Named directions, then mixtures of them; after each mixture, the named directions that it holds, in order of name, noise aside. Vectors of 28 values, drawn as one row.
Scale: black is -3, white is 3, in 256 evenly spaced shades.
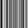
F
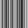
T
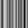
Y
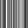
F, T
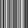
F, T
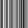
F, T, Y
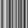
Y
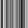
F, T, Y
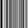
F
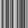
T, Y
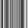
F, T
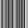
T, Y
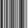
F, T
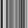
F, T, Y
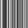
F, T, Y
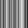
F, T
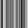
F, T, Y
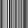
F, T, Y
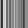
F, Y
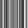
F, T, Y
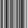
F, T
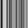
F, Y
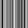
T, Y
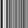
F, Y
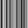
F, T, Y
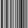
F, T, Y
